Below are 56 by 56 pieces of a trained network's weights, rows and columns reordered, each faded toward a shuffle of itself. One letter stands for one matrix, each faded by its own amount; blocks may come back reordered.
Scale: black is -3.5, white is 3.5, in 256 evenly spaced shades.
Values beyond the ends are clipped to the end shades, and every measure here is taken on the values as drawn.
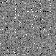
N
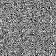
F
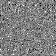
F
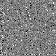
N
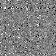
N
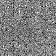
F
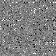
N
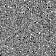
F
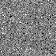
F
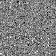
F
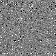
N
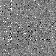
N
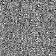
F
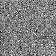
F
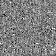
F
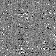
N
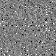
N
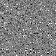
N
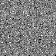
F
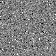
F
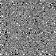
N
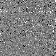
N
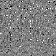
N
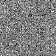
F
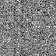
F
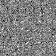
F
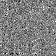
F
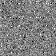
F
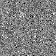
F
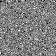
F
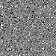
N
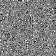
F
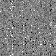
N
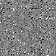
N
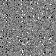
N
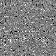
N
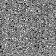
F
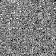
F
